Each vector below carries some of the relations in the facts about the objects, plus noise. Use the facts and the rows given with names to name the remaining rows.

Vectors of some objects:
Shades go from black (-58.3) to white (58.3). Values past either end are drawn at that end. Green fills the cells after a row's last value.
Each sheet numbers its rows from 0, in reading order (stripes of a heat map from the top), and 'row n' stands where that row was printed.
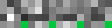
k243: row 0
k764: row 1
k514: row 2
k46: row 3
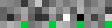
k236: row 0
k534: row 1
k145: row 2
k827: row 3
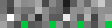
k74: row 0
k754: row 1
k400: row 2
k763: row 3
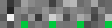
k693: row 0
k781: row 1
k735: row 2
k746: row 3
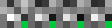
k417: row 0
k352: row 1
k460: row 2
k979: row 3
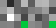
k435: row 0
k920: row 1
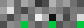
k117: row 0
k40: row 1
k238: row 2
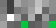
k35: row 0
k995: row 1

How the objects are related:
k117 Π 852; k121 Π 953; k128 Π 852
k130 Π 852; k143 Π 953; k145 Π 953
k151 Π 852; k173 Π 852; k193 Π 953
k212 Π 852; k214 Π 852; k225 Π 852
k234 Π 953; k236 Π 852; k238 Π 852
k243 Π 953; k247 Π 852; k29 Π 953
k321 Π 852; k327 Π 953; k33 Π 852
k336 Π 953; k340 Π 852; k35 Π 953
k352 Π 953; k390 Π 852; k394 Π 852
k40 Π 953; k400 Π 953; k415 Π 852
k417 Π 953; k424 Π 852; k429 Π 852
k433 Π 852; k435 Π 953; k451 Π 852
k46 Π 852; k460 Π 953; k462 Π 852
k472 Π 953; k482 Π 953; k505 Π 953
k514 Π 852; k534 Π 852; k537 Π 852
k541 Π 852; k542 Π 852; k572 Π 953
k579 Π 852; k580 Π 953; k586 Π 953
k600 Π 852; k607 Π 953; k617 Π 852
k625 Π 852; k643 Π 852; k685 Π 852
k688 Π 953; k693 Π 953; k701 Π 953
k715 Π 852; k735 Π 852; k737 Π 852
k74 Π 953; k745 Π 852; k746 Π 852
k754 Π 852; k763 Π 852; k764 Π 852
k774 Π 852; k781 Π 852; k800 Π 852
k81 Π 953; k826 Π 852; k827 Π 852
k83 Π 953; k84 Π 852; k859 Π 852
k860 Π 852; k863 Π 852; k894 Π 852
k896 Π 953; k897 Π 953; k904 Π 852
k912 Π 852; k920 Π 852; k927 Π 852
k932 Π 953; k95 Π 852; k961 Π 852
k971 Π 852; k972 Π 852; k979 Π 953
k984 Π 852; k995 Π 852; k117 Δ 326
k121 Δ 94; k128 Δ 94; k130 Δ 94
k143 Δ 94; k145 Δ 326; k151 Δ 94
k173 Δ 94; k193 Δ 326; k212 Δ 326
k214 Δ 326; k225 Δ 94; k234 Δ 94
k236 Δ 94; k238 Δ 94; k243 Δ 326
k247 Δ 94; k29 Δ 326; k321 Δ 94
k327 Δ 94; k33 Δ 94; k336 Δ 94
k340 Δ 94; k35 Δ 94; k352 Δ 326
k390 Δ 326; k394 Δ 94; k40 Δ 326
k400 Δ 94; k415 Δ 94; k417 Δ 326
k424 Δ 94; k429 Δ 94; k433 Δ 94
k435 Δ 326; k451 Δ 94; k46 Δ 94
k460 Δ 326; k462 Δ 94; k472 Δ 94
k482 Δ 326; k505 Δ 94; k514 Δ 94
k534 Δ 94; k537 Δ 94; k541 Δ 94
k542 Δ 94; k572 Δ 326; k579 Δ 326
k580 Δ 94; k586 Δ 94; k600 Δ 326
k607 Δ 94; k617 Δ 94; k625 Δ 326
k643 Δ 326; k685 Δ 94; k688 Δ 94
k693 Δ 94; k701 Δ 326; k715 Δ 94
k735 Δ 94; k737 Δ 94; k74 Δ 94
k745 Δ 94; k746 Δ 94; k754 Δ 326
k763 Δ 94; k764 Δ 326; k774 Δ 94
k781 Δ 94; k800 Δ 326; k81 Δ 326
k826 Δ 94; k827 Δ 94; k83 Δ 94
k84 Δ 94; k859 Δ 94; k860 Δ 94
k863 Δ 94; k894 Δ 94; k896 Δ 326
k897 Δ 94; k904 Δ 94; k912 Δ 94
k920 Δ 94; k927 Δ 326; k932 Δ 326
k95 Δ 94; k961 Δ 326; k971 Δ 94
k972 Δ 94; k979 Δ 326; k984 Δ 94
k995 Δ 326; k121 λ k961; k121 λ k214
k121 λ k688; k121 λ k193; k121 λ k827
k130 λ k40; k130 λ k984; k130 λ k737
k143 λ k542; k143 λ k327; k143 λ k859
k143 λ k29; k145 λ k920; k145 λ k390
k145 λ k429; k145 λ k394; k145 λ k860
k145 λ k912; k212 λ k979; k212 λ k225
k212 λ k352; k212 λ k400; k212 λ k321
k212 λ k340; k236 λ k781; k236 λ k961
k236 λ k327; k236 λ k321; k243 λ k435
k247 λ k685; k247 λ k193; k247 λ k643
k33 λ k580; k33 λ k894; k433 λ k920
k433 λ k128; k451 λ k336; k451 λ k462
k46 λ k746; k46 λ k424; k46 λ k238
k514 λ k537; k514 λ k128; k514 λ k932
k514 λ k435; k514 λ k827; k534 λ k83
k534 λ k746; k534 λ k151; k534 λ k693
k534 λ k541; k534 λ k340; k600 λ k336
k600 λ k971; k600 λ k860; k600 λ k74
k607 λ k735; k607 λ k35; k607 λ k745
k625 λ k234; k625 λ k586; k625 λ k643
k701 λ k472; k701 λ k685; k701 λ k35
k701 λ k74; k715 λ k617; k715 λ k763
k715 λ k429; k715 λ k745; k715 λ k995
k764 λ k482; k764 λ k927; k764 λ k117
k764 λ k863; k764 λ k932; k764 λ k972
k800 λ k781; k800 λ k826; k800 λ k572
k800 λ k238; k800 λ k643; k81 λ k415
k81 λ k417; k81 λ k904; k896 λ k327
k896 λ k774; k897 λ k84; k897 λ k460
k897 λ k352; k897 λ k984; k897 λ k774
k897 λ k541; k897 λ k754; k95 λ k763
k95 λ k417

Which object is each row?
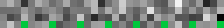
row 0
k247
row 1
k33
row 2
k424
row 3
k212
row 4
k390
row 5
k961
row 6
k600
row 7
k896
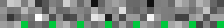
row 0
k715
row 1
k572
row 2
k451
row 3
k29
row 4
k214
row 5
k688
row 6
k433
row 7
k643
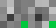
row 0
k579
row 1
k95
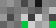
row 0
k826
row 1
k143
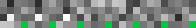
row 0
k121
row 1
k580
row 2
k607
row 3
k429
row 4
k800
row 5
k685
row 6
k321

